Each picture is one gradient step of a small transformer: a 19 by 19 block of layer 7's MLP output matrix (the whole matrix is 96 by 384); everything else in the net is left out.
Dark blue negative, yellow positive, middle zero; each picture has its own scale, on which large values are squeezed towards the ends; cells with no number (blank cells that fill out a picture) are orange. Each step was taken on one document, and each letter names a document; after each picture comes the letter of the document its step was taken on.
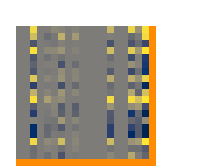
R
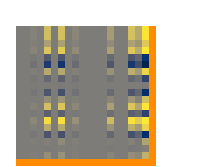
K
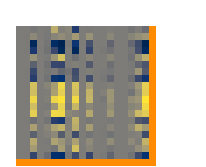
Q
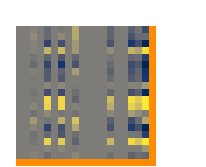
K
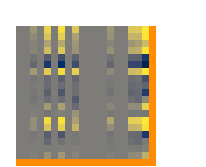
K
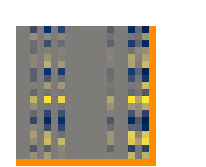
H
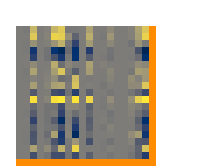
Q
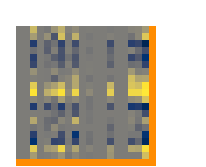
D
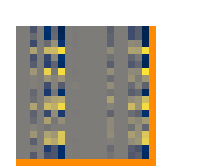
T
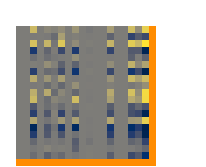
D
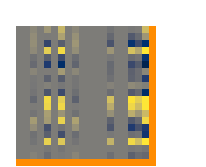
K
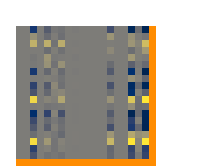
R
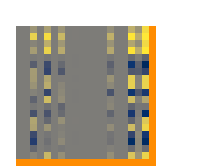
H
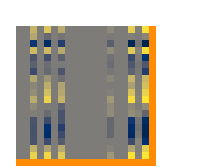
H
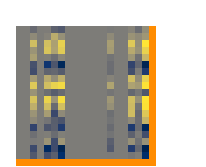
T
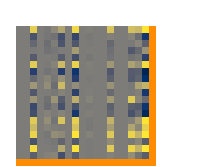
D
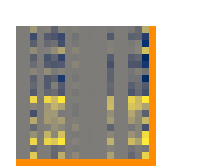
T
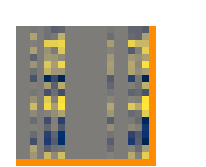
T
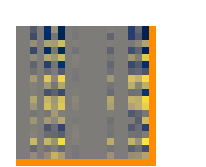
T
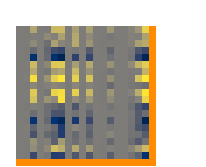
Q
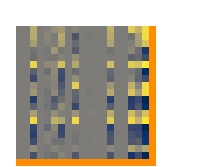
D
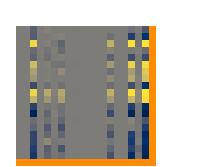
R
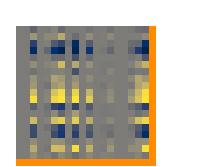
Q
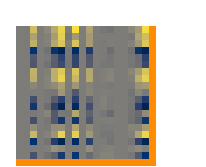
Q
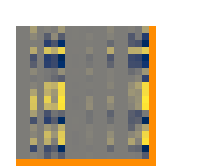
T
